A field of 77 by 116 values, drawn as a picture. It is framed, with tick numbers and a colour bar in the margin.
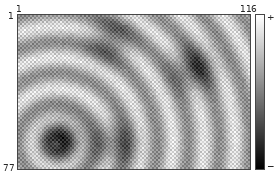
Rings spread out from the bottom left. There is no overall slope. Four dips sink into the field. There is no seam. The bottom left is the ninth with the lowest average. No single row or column stands out from its neighbours.
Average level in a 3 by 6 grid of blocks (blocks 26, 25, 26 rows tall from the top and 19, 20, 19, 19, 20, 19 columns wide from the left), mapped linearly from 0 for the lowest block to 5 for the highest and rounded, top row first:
5 4 0 4 2 4 / 4 4 4 4 1 4 / 2 0 0 4 5 4
